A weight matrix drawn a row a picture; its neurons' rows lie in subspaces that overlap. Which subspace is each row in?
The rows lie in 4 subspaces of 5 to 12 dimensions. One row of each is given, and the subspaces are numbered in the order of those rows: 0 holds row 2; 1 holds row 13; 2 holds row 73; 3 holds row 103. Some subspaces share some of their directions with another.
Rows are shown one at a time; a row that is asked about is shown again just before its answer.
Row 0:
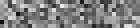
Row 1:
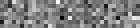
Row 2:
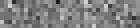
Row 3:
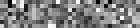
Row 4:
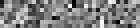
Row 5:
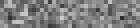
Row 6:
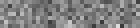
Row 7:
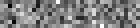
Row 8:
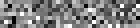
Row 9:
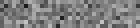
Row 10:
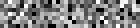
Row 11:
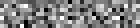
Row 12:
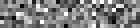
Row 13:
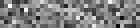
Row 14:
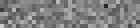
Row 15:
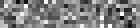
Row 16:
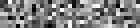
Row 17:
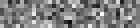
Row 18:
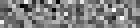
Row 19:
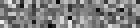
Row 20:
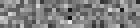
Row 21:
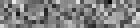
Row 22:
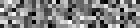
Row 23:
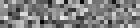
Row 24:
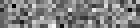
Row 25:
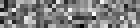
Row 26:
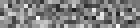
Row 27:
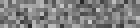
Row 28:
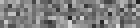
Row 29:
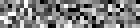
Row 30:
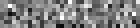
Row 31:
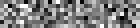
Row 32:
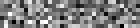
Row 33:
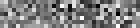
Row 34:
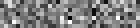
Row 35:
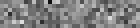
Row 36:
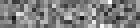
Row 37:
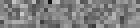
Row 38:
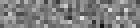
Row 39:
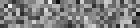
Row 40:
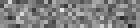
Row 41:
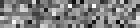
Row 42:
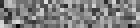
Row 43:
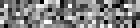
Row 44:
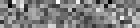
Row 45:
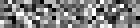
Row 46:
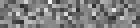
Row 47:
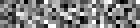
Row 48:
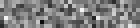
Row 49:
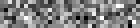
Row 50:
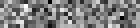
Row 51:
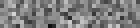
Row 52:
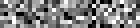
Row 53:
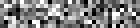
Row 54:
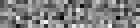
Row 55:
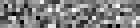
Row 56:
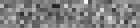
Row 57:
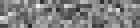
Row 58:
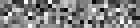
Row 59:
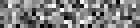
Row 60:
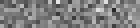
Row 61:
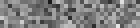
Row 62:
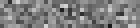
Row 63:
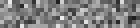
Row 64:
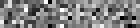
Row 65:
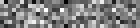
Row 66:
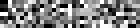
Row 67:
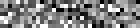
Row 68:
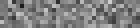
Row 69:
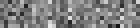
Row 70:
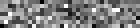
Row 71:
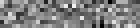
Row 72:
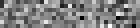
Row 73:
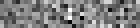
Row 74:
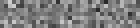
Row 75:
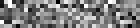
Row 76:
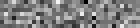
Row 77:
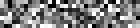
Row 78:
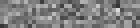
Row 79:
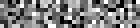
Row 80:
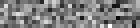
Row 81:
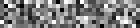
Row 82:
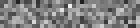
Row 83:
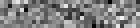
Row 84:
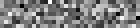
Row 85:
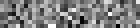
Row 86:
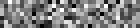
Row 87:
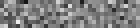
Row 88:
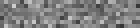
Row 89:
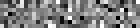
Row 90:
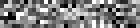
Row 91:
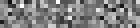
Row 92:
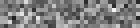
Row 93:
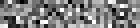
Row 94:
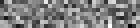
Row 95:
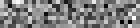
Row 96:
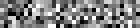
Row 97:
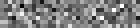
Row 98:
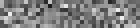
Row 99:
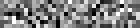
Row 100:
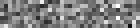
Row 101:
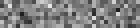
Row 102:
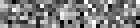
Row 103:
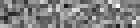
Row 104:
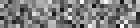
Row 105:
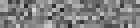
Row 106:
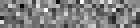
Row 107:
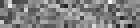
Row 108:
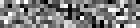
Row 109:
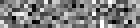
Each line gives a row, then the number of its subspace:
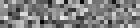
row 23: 0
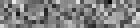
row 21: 1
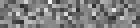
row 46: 0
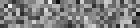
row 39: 1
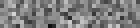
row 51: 3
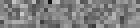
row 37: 0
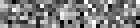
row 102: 0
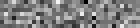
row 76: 0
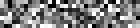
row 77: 3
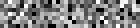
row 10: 0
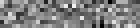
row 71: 2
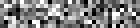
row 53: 0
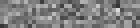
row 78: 3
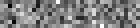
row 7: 0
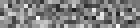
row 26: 3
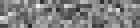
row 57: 3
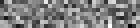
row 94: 0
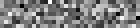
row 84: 0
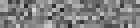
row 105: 3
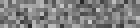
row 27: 0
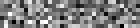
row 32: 0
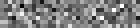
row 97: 1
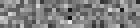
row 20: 3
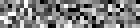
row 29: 3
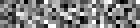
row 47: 3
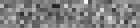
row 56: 0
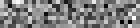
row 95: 2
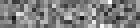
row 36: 1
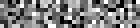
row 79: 2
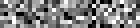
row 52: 2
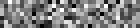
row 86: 3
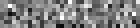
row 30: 0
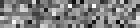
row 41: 2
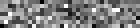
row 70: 3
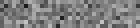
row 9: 0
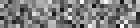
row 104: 2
